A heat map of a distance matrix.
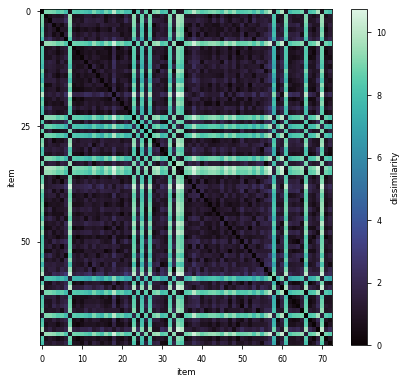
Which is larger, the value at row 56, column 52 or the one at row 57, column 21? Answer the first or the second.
the second
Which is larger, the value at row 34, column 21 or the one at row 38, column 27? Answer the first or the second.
the second
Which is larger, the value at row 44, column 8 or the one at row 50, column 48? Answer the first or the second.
the second
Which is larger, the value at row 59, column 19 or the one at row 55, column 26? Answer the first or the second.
the second
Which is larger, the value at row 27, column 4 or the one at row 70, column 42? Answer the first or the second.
the second
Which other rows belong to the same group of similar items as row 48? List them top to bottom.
1, 2, 3, 4, 5, 6, 8, 9, 10, 11, 12, 13, 14, 15, 16, 17, 18, 19, 20, 21, 22, 24, 26, 28, 29, 30, 31, 33, 36, 37, 38, 39, 40, 41, 42, 43, 44, 45, 46, 47, 49, 50, 51, 52, 53, 54, 55, 56, 57, 59, 60, 62, 63, 64, 65, 67, 68, 69, 71, 72
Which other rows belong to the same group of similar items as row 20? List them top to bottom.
1, 2, 3, 4, 5, 6, 8, 9, 10, 11, 12, 13, 14, 15, 16, 17, 18, 19, 21, 22, 24, 26, 28, 29, 30, 31, 33, 36, 37, 38, 39, 40, 41, 42, 43, 44, 45, 46, 47, 48, 49, 50, 51, 52, 53, 54, 55, 56, 57, 59, 60, 62, 63, 64, 65, 67, 68, 69, 71, 72
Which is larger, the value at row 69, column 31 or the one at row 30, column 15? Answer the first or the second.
the first
